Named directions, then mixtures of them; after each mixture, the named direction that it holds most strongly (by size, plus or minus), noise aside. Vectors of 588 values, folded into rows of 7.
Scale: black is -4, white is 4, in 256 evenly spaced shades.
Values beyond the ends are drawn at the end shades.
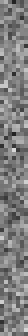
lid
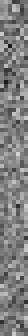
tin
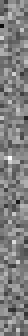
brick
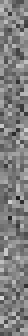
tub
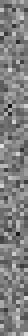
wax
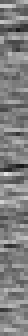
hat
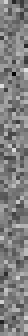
lid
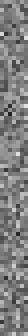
wax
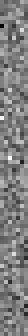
brick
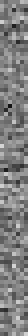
wax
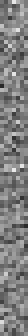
tin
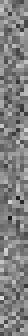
tub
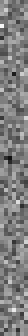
brick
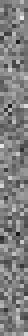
wax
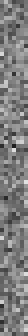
lid
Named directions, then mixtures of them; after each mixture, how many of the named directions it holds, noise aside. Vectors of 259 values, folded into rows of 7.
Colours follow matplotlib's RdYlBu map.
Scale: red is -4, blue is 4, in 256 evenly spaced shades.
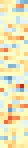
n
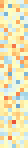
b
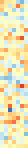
two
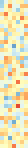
one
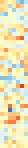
two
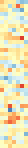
two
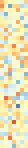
one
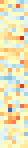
two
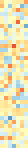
two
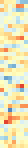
one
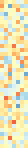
one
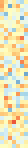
two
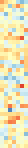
two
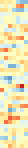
one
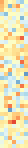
two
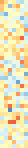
two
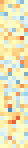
two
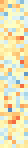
two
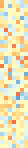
one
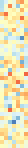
two
